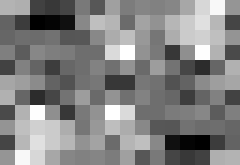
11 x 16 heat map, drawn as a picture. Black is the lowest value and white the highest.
The values follow a bell shape. No overall slope runs across the table. On average the colour sits 50% of the way up the scale. It looks the same turned upside down. No seam splits the table. No single row or column stands out from its neighbours.
